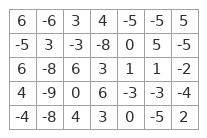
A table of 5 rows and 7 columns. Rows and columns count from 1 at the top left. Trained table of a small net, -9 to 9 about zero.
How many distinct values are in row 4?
6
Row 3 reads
6 -8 6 3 1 1 -2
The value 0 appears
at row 2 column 5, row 4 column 3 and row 5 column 5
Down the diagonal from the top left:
6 3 6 6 0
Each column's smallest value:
-5 -9 -3 -8 -5 -5 -5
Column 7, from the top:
5 -5 -2 -4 2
